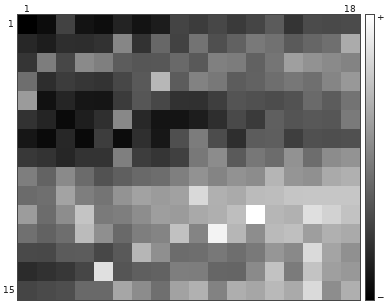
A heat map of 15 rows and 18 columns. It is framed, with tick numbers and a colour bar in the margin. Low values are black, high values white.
Ninth with the lowest average: top left. Odd rows or columns: none. Ninth with the highest average: bottom right. Slope: up to the bottom right. Stripes: horizontal, repeating 2 times.
